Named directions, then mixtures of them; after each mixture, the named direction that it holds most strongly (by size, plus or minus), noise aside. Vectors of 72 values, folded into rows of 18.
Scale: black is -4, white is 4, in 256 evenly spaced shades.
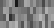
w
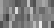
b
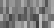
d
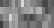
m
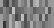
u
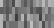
u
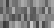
d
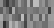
u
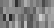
w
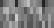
w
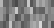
b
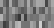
u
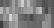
m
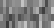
d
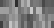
m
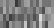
d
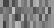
u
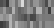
m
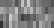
m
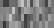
u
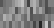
b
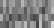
d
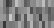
w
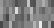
b
